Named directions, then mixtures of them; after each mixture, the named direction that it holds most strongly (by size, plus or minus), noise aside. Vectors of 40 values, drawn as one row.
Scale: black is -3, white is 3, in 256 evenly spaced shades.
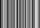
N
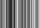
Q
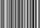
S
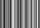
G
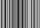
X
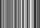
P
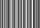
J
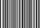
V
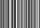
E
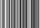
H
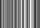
P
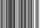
Q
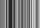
Q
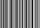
J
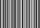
V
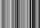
Q
